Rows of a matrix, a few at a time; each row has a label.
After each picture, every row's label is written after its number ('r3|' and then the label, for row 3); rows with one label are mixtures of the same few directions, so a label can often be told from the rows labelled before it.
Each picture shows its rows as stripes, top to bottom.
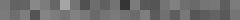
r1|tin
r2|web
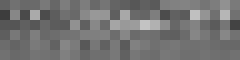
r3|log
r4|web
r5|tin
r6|web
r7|tin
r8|tin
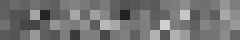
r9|log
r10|log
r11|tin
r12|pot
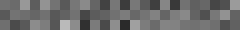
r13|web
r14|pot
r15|tin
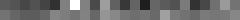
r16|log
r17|tin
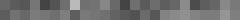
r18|log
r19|log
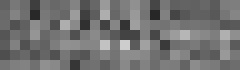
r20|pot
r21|pot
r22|tin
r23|log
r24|web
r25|pot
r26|log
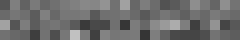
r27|web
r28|log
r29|web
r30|log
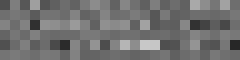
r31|web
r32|pot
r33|web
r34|web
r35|tin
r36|pot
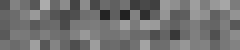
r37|log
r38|web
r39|tin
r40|web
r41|log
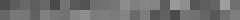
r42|pot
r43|web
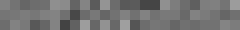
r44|tin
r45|log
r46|tin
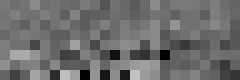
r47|pot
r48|pot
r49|web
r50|tin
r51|log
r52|tin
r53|log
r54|tin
